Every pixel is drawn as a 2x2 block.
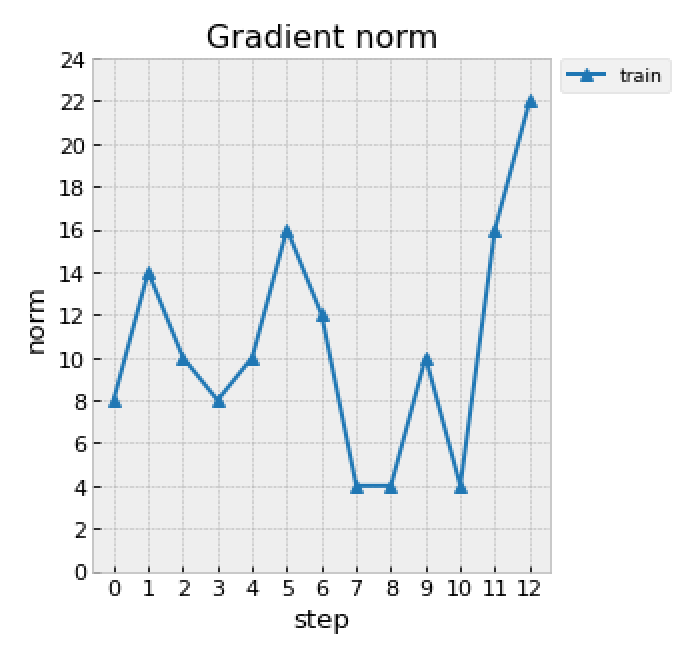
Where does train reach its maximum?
12
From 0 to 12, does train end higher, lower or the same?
higher
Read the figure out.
Title: Gradient norm
x-axis: step, ticks 0 1 2 3 4 5 6 7 8 9 10 11 12
y-axis: norm, ticks 0 2 4 6 8 10 12 14 16 18 20 22 24
Legend: train
Values:
train: 8 14 10 8 10 16 12 4 4 10 4 16 22
